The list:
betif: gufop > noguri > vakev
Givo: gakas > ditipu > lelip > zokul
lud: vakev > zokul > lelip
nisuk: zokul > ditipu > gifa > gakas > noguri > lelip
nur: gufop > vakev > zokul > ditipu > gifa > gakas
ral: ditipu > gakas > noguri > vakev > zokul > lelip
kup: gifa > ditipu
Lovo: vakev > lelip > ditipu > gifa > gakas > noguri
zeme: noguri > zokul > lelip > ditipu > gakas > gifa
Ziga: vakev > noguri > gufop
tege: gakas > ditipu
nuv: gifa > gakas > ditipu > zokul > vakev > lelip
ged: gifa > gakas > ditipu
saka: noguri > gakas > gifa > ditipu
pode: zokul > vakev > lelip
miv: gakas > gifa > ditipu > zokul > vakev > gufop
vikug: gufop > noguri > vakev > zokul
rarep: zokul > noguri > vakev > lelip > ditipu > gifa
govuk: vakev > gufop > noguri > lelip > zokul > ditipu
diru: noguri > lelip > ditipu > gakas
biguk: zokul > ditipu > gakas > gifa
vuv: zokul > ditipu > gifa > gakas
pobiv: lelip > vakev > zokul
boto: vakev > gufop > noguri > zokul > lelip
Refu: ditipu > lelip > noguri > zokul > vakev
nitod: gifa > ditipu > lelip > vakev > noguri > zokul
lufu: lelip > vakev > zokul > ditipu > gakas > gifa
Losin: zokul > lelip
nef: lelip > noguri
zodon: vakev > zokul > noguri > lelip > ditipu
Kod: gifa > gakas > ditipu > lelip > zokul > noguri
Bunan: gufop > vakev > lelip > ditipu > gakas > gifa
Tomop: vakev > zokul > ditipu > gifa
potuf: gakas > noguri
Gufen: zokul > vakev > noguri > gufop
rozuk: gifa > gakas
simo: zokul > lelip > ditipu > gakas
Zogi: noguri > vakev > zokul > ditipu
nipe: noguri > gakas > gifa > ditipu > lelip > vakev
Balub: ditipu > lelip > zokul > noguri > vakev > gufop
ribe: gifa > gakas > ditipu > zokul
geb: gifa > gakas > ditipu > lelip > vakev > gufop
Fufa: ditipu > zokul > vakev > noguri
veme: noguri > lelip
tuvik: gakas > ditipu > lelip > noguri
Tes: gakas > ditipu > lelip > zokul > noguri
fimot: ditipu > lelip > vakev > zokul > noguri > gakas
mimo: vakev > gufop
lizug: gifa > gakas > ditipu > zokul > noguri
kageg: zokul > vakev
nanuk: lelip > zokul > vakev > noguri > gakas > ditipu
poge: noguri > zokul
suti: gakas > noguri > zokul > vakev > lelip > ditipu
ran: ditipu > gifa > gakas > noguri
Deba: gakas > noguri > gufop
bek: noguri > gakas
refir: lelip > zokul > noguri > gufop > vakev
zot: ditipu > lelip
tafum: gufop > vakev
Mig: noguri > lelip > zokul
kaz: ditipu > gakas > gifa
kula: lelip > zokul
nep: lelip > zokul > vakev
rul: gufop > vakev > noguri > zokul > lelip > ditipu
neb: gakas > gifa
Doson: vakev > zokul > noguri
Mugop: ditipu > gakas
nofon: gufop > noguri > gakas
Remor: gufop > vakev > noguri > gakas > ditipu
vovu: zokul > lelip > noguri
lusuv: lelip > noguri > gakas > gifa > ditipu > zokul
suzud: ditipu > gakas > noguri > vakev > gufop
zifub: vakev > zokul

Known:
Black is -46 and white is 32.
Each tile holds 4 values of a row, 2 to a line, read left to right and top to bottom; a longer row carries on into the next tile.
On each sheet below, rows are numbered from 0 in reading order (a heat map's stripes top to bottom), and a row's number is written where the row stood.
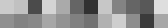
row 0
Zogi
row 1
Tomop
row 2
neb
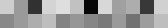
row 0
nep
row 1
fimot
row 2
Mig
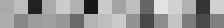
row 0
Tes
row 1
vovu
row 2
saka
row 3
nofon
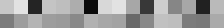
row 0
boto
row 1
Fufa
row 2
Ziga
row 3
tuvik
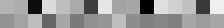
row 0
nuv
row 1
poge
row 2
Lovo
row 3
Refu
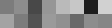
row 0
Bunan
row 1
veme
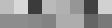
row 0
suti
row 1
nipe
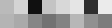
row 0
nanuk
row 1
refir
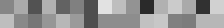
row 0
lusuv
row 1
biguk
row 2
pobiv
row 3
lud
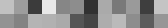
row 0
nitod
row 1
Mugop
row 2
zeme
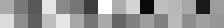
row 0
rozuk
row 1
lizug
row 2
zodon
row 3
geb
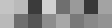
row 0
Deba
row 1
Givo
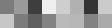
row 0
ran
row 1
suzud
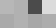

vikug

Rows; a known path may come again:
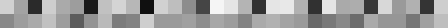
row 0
nep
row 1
nef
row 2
pode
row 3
kageg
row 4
Gufen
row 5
betif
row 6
Losin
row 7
Mig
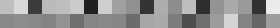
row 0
suti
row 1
veme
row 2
kula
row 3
zot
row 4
potuf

